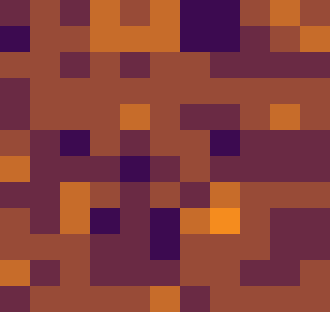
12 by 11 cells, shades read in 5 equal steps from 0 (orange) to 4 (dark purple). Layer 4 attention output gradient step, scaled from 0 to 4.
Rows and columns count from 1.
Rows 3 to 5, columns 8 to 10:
3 3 3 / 2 2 2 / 3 2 1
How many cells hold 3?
46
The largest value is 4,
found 11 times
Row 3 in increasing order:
2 2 2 2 2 3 3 3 3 3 3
